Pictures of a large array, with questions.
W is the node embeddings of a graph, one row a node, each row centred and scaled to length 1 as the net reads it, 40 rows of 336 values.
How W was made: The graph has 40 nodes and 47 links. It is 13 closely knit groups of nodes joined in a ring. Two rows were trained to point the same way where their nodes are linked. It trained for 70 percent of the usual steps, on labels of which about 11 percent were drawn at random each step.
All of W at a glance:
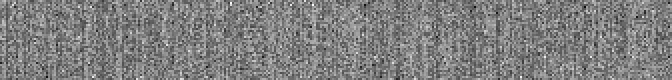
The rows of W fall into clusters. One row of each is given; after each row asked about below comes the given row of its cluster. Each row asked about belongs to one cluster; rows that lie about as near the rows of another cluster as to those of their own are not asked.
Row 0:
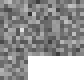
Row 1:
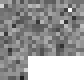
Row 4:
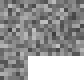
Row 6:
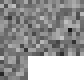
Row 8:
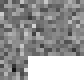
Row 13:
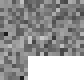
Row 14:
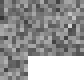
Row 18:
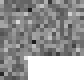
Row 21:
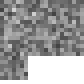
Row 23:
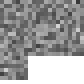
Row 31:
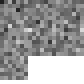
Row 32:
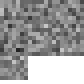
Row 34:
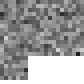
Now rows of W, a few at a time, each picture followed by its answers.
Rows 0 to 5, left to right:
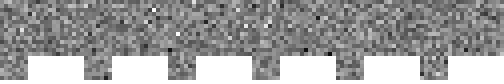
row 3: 1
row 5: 31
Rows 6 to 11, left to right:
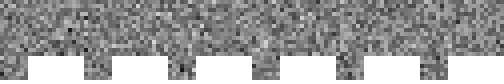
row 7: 8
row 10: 21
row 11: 23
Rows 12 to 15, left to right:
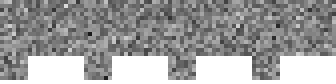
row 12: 13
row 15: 31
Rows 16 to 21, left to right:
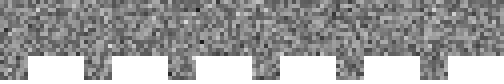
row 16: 6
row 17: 6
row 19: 32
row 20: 8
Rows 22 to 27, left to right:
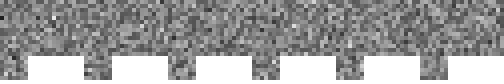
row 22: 18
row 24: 1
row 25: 23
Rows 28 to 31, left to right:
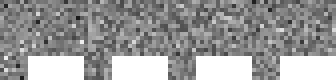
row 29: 21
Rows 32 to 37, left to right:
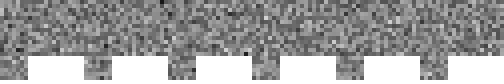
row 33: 14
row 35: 0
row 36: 14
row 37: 0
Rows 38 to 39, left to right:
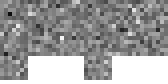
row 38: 32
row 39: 34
